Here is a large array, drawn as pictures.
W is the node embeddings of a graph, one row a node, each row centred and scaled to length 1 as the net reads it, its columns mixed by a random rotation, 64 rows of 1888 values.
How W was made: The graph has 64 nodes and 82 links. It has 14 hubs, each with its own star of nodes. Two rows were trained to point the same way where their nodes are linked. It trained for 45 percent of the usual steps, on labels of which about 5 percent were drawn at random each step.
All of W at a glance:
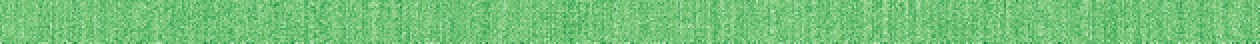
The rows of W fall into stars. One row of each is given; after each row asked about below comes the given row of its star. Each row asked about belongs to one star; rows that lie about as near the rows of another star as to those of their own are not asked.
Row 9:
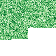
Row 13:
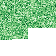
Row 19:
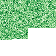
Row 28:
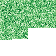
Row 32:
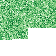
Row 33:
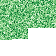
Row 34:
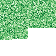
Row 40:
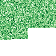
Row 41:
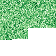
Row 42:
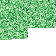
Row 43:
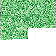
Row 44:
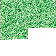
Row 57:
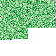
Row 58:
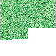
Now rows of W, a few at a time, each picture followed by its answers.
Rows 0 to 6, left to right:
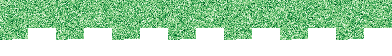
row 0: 32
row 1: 9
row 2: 28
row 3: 41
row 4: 44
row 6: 41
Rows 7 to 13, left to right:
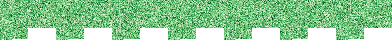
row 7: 58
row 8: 33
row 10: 34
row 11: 34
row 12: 58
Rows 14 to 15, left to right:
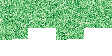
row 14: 28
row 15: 9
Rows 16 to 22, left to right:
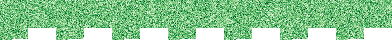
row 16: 32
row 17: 42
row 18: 43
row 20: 58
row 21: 42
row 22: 40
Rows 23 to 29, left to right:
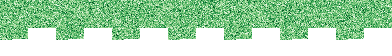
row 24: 57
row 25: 58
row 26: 33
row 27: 57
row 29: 42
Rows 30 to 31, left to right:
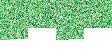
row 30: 42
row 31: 44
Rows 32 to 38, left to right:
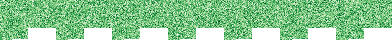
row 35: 40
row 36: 34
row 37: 44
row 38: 57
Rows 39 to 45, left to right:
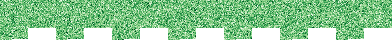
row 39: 40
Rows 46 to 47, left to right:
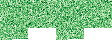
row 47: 33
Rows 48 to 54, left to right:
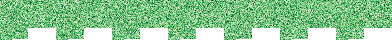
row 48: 57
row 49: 19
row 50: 13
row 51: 44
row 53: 40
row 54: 42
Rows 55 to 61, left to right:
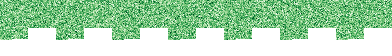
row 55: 40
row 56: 43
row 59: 9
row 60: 44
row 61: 28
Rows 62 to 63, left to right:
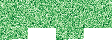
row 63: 32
